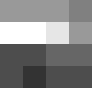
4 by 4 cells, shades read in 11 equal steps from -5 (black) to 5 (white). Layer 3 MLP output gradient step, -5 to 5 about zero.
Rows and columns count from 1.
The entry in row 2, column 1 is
5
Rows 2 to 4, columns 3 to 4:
4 1 / -1 -1 / -2 -2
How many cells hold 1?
4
